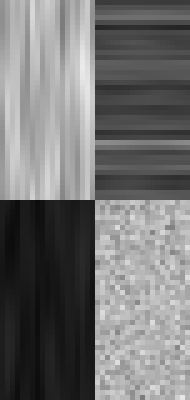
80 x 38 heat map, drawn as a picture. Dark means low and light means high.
The table splits into 2 rows of 2 panels. Panel 1,1: high, streaked downward. Panel 1,2: low, streaked across. Panel 2,1: very low, streaked downward, faint in contrast. Panel 2,2: high, fine-grained.
